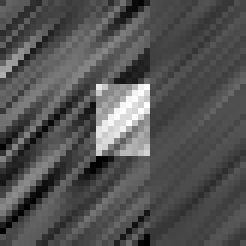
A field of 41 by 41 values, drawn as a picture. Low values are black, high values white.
The centre is the roughest part. The values are skewed, with a long tail toward high values. No overall slope runs across the table. In the centre lies a patch that is higher than the rest. Streaks slant up to the right. The right part is calmer, past a seam about 60% of the way across.
